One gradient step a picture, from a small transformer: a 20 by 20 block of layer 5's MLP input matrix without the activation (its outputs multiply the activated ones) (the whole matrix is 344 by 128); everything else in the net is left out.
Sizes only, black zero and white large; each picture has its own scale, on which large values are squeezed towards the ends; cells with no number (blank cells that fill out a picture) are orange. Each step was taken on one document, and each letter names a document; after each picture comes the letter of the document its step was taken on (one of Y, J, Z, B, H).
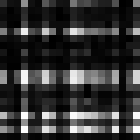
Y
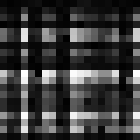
Y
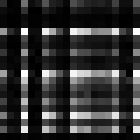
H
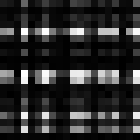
H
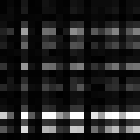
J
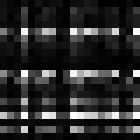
Y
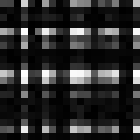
H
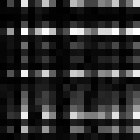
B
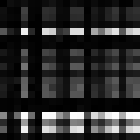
J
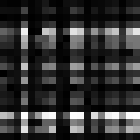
J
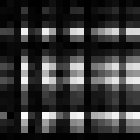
J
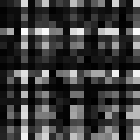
B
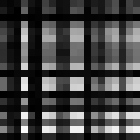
J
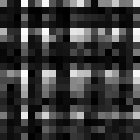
H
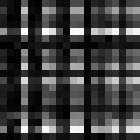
J
